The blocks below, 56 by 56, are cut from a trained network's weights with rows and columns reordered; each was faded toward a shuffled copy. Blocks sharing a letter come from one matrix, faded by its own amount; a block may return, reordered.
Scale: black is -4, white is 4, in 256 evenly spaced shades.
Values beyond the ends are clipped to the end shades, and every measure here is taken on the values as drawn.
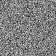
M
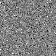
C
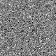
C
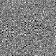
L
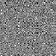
L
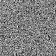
M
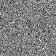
C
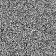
M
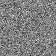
C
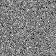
C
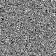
C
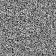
M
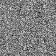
M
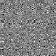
L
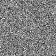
M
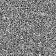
M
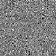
L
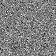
C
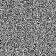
M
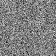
M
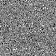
C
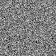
M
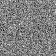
M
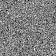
C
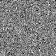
C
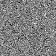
C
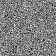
C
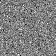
C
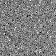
C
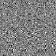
L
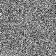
M
